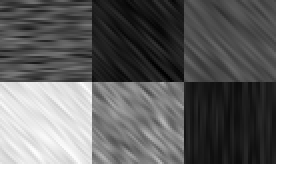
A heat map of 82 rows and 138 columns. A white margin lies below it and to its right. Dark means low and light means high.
The table splits into 2 rows of 3 panels. Panel 1,1: low, streaked across. Panel 1,2: very low, slanting down to the right, faint in contrast. Panel 1,3: low, slanting down to the right, faint in contrast. Panel 2,1: very high, slanting down to the right, faint in contrast. Panel 2,2: middling, slanting down to the right. Panel 2,3: very low, streaked downward, faint in contrast.
